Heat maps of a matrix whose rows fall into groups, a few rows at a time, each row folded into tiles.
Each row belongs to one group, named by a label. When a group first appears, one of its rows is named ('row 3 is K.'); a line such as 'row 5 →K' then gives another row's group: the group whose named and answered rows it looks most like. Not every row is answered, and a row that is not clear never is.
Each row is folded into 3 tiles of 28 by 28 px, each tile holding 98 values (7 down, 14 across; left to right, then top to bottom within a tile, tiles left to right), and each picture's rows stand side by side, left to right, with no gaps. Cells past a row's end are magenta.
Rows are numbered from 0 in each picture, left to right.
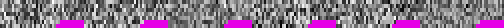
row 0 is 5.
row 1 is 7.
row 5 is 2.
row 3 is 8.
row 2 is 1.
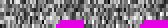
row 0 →5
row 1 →5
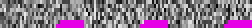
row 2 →1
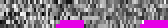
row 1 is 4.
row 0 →8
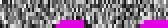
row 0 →2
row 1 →2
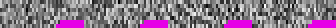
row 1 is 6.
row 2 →1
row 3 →5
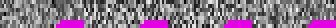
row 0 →4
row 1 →7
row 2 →8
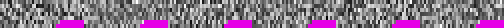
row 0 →1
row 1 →4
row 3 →8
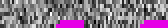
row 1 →1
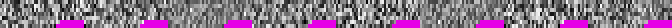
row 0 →7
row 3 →7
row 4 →2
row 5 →6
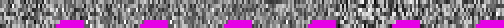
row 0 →5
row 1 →5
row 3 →6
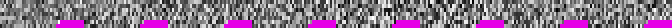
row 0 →4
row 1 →8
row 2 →7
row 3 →7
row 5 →1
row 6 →8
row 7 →8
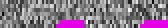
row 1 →4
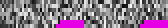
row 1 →1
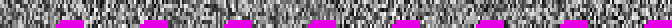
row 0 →1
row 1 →7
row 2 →1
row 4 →7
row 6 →2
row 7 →7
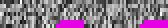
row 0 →8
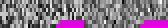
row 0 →2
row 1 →2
